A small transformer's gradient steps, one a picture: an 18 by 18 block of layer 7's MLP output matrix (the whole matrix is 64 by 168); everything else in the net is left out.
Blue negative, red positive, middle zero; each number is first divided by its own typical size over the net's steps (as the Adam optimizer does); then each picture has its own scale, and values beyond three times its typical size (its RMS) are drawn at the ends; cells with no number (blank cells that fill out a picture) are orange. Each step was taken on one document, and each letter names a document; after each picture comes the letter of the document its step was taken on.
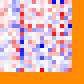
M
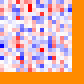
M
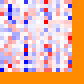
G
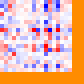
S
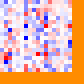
G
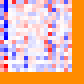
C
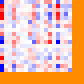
S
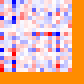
S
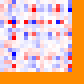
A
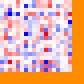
G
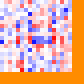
M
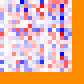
M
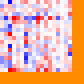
G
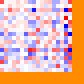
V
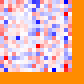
V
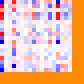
S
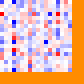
S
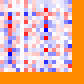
G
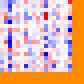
G
